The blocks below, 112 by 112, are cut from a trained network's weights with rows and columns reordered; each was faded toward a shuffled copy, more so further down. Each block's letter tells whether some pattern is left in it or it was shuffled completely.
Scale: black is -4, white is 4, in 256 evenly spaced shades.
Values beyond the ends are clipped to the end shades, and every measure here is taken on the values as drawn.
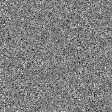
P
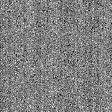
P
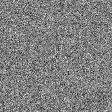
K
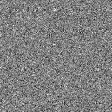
P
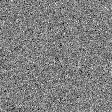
K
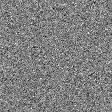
K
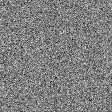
K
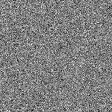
P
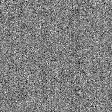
P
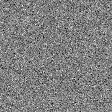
K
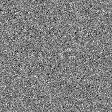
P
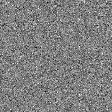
P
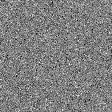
P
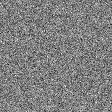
K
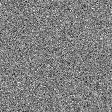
K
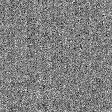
P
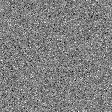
K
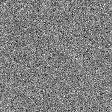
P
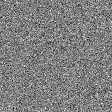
K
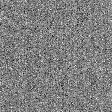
P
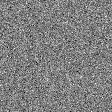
K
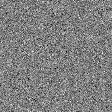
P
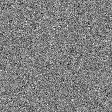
K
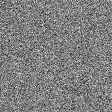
K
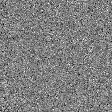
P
